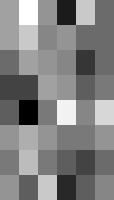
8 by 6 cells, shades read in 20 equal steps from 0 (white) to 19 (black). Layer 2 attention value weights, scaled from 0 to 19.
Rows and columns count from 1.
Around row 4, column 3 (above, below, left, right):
8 10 14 8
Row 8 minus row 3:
-3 5 -4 7 -3 -2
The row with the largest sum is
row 4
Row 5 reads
12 19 10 1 9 3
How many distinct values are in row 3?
5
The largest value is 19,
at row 5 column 2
